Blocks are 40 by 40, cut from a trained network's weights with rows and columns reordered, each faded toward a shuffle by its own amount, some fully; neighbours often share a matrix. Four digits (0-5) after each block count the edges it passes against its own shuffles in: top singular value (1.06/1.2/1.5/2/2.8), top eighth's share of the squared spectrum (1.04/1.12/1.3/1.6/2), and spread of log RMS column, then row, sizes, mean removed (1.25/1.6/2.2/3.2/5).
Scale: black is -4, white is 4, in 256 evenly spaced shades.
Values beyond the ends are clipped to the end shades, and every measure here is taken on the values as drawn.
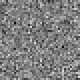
2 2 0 0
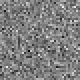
0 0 0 0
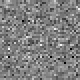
2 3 1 1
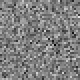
1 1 0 0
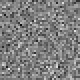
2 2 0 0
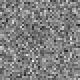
0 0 0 0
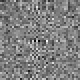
3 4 2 2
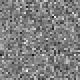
2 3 1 1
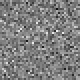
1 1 0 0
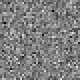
2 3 1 0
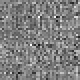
3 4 2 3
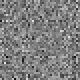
3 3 2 1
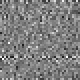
4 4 0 2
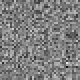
3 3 1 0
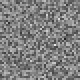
0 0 0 0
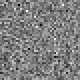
3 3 0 0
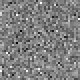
0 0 0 0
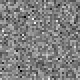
0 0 0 0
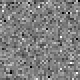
2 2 0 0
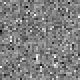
1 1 0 0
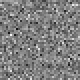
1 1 0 0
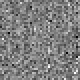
3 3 1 0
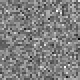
0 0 0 0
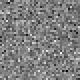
0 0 0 0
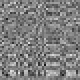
4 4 0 3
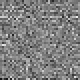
3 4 0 2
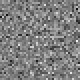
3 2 0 1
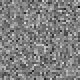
1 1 0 0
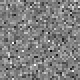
1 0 0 0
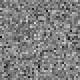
1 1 0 0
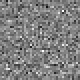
2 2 0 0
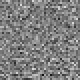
3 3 0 2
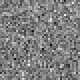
1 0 0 0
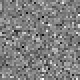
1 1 0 0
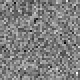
1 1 0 0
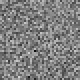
2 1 0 0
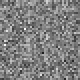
2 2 0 0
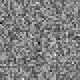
0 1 0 0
